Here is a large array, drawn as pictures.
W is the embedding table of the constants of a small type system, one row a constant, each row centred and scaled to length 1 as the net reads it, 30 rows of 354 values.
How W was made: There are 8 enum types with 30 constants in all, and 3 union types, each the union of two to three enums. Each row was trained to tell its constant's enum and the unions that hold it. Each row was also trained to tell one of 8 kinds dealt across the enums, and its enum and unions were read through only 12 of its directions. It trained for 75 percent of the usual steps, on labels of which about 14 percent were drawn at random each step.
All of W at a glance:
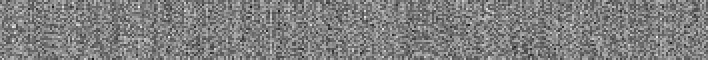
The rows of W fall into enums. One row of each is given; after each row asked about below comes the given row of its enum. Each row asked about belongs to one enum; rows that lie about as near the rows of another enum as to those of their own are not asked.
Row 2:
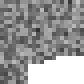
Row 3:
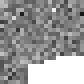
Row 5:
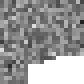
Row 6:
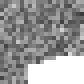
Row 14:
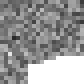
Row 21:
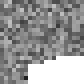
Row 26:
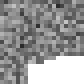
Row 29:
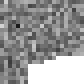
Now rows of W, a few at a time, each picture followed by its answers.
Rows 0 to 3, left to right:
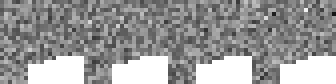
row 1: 5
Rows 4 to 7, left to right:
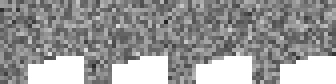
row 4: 2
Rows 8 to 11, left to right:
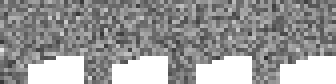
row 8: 14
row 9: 5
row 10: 2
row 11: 21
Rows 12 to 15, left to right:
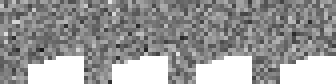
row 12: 29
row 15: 21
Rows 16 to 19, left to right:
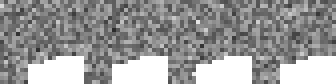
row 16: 29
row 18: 21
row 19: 5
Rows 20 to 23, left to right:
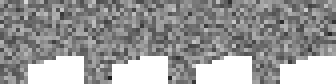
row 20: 2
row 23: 29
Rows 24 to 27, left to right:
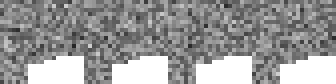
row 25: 21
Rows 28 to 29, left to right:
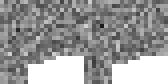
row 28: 29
